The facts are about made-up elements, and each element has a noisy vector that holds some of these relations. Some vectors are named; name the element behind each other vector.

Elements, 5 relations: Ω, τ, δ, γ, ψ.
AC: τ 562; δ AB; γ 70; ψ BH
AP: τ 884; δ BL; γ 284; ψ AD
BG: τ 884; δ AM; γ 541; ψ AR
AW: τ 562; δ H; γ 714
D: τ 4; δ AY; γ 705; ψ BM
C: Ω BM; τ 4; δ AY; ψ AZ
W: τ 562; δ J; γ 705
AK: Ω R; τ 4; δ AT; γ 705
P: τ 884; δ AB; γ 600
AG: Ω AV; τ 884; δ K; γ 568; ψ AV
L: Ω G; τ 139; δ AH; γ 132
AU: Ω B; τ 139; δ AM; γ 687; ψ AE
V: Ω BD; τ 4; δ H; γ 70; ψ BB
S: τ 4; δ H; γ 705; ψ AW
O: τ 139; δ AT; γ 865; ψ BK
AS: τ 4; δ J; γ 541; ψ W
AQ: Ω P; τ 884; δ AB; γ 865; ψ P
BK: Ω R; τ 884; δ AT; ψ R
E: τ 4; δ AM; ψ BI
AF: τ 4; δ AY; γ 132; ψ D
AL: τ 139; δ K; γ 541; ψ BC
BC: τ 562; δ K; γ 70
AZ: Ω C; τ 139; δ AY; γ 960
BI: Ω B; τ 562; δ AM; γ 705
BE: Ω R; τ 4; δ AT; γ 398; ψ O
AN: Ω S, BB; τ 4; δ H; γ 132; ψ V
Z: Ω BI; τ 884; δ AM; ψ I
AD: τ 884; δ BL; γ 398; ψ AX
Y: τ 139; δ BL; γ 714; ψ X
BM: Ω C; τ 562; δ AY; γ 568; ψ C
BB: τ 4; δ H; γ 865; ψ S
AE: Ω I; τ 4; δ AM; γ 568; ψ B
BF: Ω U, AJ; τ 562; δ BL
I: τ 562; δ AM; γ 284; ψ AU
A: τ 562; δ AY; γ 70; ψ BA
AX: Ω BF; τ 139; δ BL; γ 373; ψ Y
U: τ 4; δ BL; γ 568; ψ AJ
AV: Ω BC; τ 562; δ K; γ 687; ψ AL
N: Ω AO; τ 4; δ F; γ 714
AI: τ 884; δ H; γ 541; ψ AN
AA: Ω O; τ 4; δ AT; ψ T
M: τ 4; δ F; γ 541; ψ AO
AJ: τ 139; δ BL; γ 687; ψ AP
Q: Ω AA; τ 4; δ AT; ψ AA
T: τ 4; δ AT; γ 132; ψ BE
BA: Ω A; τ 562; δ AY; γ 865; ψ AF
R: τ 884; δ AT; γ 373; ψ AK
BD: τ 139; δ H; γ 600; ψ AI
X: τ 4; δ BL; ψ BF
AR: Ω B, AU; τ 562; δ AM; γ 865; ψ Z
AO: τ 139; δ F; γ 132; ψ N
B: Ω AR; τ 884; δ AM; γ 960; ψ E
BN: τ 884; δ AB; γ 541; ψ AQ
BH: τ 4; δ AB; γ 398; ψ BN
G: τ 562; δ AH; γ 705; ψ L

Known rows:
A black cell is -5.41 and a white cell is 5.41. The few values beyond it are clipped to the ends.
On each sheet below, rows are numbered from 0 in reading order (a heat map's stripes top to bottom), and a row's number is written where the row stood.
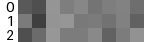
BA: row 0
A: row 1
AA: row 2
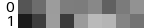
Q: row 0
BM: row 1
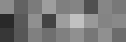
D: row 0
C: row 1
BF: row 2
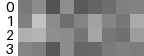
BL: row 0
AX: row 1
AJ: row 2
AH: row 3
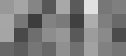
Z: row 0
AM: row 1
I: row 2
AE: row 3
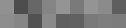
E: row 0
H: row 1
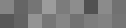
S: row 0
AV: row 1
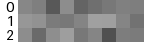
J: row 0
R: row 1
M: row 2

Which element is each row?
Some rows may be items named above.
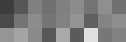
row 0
BF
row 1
BE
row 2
Z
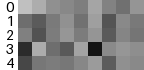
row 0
AO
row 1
X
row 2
BB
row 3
BI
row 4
AK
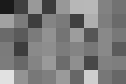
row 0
BM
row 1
AM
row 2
X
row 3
BC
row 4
T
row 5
BG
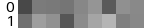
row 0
AK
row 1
BK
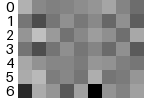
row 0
P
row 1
AW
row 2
L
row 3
AW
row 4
AD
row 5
Y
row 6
AR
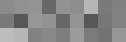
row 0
AQ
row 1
U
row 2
AL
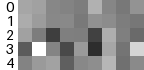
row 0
O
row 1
AP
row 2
AM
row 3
AU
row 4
AG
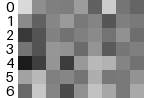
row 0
BG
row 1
BH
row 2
BF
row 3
U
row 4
BM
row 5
Y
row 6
AZ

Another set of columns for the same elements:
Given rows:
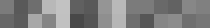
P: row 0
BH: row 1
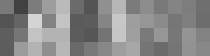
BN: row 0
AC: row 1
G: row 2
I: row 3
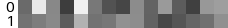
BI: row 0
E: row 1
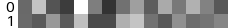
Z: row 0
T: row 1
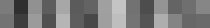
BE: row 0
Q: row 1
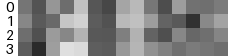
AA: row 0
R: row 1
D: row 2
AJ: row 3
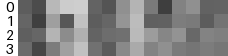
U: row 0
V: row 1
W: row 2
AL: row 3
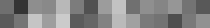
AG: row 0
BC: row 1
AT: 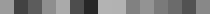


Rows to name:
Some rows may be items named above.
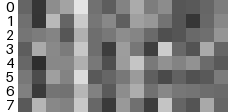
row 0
Y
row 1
BF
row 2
E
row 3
AU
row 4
AG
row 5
X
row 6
AQ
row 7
AU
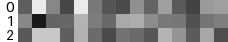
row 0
BI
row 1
BK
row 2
AR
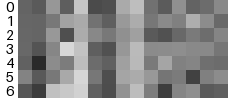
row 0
T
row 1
BG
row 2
AE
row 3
BD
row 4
L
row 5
O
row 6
U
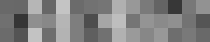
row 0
AW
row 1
AG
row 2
BA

